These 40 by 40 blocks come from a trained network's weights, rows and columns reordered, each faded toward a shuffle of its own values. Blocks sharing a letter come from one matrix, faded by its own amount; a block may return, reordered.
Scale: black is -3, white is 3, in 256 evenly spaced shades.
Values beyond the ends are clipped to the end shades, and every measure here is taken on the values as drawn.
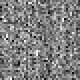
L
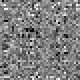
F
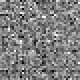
F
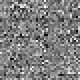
F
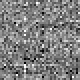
F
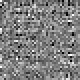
F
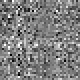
F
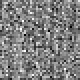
L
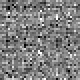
F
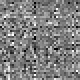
F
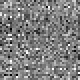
F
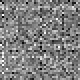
F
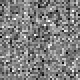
L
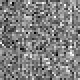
L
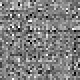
F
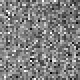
L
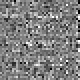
F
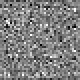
F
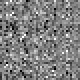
F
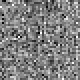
L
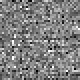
F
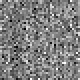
L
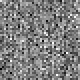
L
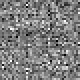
F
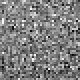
F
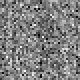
L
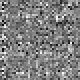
F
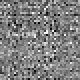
F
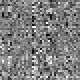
F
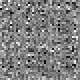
F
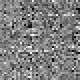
F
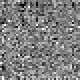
F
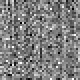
L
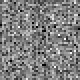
L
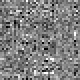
F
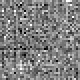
F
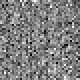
L
